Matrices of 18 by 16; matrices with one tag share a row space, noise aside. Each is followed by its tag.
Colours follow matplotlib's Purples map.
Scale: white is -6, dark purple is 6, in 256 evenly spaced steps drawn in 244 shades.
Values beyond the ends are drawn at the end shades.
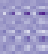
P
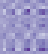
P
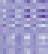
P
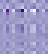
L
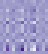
L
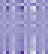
L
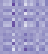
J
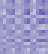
P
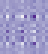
L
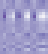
P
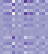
J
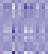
J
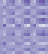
P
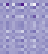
L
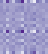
L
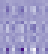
L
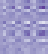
P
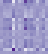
J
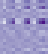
P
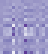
J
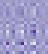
L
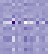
J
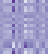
J
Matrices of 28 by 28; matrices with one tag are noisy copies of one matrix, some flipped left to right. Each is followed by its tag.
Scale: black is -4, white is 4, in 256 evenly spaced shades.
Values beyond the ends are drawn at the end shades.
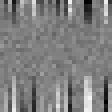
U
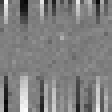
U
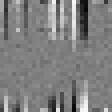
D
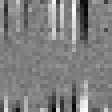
D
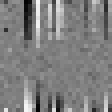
D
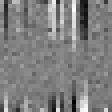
D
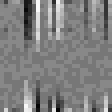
D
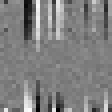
D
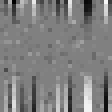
U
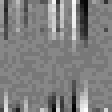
D
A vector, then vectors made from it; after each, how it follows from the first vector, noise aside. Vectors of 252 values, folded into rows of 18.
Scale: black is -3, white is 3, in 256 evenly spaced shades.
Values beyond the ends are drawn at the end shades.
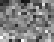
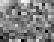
negated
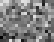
negated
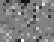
partly zeroed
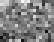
negated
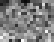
copied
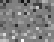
partly zeroed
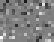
partly zeroed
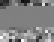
partly zeroed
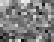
negated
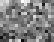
negated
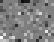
partly zeroed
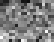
copied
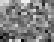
negated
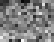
copied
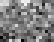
negated
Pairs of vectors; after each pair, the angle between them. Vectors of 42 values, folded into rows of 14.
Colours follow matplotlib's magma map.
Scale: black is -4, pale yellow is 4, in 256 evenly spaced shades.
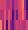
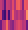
partly opposed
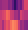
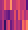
partly opposed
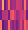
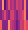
nearly parallel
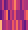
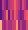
nearly parallel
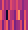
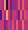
partly opposed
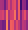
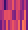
partly aligned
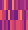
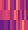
orthogonal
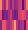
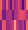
nearly parallel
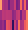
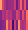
nearly parallel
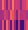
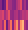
nearly opposite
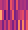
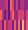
nearly parallel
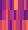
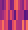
nearly parallel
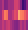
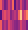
partly aligned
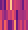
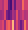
partly opposed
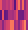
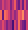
nearly opposite
